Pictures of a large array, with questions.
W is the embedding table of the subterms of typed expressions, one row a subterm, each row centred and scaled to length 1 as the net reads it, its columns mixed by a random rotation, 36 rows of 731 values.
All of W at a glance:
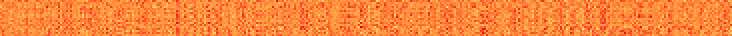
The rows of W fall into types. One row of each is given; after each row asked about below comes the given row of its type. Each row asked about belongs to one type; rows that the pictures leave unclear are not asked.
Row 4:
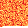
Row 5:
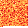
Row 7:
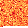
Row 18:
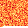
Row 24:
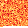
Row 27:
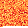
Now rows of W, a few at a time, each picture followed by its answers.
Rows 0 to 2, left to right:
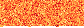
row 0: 18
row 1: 24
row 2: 27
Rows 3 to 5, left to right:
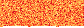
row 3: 4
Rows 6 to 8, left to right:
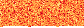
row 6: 5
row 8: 24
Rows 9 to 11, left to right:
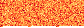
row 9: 27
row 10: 18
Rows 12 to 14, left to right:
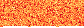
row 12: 24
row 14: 5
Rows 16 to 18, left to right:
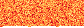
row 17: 5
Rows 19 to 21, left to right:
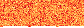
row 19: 24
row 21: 4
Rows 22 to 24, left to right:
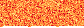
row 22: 18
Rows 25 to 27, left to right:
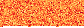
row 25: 7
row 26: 27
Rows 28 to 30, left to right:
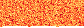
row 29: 4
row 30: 5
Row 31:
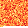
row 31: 18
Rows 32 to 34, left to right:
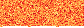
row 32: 4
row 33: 4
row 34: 5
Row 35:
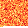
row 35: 18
